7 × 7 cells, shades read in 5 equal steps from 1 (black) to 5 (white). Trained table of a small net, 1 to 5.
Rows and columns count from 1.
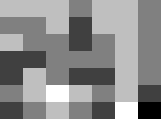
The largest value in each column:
4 4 5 4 4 5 3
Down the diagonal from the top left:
4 3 3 3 2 4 1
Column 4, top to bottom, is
3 2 2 3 2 4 3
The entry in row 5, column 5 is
2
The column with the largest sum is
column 6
